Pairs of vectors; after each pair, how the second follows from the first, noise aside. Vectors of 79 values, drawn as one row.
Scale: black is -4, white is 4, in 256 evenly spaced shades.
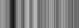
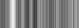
negated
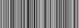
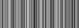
sign-scrambled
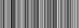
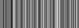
sign-scrambled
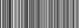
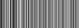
sign-scrambled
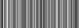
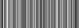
copied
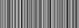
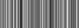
sign-scrambled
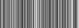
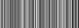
sign-scrambled
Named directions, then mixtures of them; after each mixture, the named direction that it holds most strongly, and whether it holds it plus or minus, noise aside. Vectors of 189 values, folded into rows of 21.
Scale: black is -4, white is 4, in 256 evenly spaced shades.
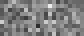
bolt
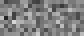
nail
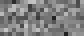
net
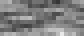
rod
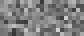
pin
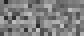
nail, plus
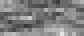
rod, plus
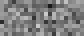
bolt, minus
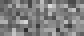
pin, minus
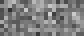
bolt, plus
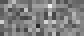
bolt, plus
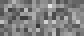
bolt, plus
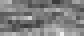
rod, plus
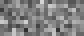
pin, minus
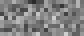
net, minus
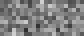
pin, minus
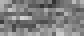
rod, plus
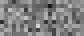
bolt, minus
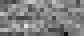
net, plus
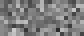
pin, minus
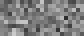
pin, minus
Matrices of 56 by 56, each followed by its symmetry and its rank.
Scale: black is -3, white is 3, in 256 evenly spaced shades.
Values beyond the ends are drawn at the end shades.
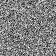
neither, full rank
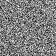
antisymmetric, full rank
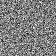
antisymmetric, full rank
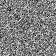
symmetric, full rank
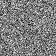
neither, full rank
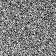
antisymmetric, full rank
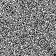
symmetric, full rank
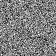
neither, full rank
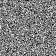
antisymmetric, full rank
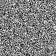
antisymmetric, full rank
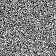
neither, full rank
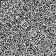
symmetric, full rank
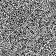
symmetric, full rank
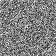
symmetric, full rank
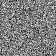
neither, full rank
